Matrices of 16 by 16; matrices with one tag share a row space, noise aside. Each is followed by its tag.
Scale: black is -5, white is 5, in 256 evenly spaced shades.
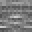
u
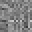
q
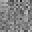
q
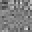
q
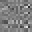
q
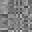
q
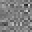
q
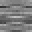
u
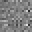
q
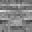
u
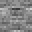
u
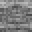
u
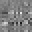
q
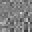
q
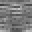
u
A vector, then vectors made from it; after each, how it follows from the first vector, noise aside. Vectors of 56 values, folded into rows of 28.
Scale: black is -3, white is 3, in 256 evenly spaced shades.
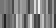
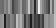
sign-scrambled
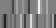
partly zeroed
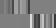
partly zeroed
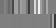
partly zeroed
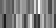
copied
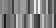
copied
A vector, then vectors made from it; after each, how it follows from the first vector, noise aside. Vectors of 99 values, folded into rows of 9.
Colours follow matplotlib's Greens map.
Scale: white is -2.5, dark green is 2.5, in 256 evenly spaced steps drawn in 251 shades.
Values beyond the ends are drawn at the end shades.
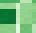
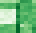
negated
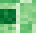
copied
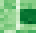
reversed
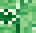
sign-scrambled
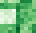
negated
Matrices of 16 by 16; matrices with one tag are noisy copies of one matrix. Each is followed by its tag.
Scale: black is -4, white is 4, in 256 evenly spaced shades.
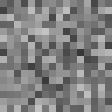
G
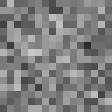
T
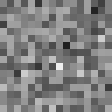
G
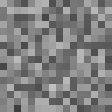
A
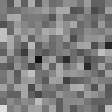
G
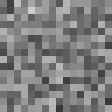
G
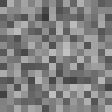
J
